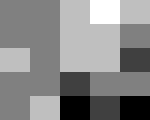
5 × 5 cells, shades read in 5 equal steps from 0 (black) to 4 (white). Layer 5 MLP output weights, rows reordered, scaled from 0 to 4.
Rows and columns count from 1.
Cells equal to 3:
8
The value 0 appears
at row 5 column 3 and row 5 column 5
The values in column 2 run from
2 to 3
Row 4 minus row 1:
0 0 -2 -2 -1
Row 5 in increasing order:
0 0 1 2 3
